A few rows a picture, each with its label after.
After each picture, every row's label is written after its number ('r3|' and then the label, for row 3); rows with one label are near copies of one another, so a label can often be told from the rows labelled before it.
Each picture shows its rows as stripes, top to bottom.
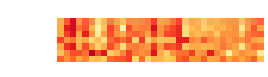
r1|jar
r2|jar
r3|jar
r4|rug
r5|jar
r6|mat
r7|rug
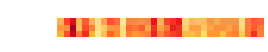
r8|jar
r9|jar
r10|jar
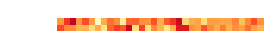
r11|jar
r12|rug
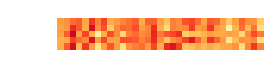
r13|mat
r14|mat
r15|jar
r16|mat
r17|jar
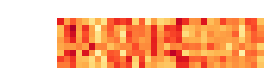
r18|rug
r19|jar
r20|jar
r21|jar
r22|mat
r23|jar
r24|rug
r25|rug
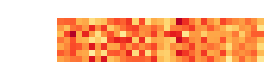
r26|rug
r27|mat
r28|jar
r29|rug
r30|mat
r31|rug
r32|mat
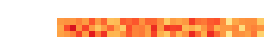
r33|mat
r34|jar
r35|mat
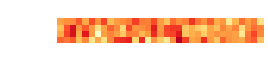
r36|mat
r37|jar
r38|jar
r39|rug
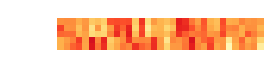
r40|rug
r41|rug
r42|rug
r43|mat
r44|mat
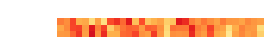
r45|rug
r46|mat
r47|mat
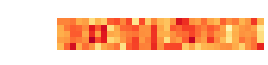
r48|rug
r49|mat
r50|mat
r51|mat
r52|jar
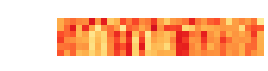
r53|mat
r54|jar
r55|rug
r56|rug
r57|rug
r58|rug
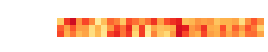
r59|jar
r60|rug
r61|rug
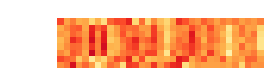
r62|rug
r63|mat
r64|mat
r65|mat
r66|mat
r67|mat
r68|rug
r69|jar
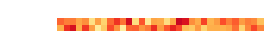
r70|rug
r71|jar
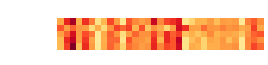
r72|jar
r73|rug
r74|jar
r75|jar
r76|jar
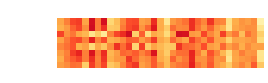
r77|mat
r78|mat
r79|rug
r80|mat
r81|rug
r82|mat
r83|mat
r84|mat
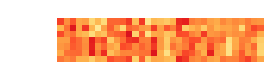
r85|rug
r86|jar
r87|rug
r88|mat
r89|mat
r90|mat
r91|rug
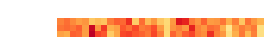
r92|rug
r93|mat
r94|mat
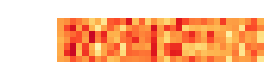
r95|rug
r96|jar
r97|mat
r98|mat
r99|jar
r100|jar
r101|mat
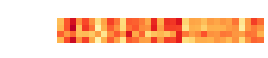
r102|jar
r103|jar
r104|rug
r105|jar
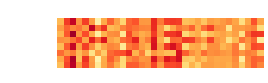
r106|jar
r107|mat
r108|jar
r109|mat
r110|jar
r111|rug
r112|jar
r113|jar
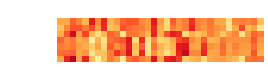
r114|mat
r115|mat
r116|jar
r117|rug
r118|rug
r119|rug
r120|jar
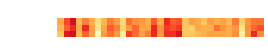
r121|jar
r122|jar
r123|jar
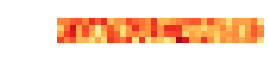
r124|mat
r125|jar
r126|jar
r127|rug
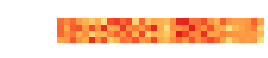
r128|rug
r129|mat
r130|rug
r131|mat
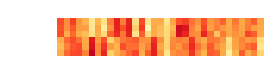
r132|rug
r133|rug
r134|rug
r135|mat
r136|mat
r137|mat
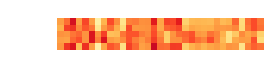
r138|jar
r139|jar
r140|mat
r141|mat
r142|jar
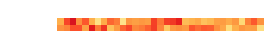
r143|jar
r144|mat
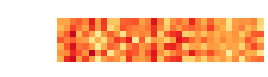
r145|mat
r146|mat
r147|jar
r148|rug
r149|jar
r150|mat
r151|jar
